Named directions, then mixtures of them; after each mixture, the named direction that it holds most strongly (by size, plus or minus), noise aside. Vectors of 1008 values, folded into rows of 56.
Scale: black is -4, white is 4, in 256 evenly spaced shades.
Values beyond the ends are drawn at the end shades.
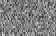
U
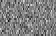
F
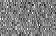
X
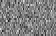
F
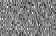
X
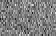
X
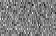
X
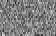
U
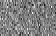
X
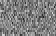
U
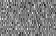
X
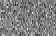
X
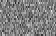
F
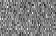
X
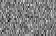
F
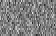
X
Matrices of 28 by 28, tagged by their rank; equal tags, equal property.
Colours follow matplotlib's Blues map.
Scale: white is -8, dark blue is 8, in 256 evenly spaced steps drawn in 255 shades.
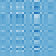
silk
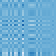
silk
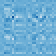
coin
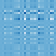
silk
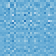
coin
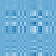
silk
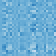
coin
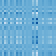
silk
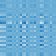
silk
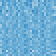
coin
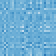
coin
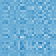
coin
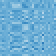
coin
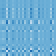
silk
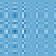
silk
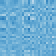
coin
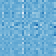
coin
